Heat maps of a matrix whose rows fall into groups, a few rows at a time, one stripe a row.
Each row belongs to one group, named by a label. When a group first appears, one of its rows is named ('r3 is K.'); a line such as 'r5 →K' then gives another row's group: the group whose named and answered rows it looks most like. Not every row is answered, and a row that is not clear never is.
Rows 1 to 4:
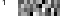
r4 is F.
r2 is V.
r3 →F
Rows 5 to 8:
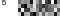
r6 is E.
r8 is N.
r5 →F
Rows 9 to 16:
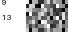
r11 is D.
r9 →N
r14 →F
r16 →N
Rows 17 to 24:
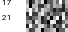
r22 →V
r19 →D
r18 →N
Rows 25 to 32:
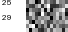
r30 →E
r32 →N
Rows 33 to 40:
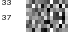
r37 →D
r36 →F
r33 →F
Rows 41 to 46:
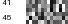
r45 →N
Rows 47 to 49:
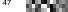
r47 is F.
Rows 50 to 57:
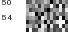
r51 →F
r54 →F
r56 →F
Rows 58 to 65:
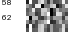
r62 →N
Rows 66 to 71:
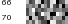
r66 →V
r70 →N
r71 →V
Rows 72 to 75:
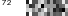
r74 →D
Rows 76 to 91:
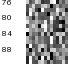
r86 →F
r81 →D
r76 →V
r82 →F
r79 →V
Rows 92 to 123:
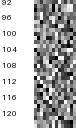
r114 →F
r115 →E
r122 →D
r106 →V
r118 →N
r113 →E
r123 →D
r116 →V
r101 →N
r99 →D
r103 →D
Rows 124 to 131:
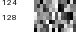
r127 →D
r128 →D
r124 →E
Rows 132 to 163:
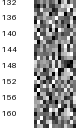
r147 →D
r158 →F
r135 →V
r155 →N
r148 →D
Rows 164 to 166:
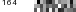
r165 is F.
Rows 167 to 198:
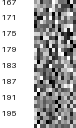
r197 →N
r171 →E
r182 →N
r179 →D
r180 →V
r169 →F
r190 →N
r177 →F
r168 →D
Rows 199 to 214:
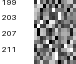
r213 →E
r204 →F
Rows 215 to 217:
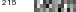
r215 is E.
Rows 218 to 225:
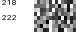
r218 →D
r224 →E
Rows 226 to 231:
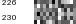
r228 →F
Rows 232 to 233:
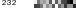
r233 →E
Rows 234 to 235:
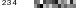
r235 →E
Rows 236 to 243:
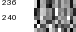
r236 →N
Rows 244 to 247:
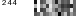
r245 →D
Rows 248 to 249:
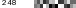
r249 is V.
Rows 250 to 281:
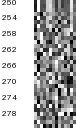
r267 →N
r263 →E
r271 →V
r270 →D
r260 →N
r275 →N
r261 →F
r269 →D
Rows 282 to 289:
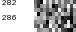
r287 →F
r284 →F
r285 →N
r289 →D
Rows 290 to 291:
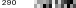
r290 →D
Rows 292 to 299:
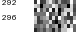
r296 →D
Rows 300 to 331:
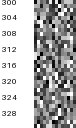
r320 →F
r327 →F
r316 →E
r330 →E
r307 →E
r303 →V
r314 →N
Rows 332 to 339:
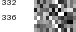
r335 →V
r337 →D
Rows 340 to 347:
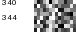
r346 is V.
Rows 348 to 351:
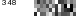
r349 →F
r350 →D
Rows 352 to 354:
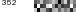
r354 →N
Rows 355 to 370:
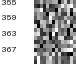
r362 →E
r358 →F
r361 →N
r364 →V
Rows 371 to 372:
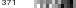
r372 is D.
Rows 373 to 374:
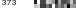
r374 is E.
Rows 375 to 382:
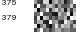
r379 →V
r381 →N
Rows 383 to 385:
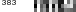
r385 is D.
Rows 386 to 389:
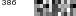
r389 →F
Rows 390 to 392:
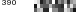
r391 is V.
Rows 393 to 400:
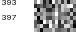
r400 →E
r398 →E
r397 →N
